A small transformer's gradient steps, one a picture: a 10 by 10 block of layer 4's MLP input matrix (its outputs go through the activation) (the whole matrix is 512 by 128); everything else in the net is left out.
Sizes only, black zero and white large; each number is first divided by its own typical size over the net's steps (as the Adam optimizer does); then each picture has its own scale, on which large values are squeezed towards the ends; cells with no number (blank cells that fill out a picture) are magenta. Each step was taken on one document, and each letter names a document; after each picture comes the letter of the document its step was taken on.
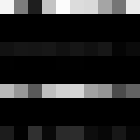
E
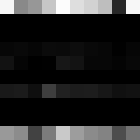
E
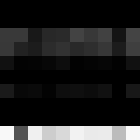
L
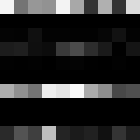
E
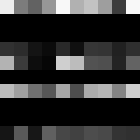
E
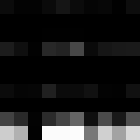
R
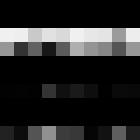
L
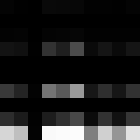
R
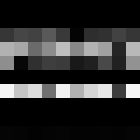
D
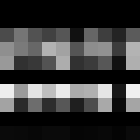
D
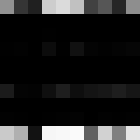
R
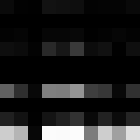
R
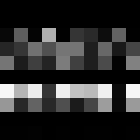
D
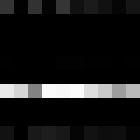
E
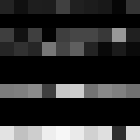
L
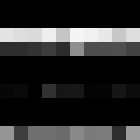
L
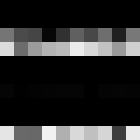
L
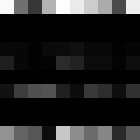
E
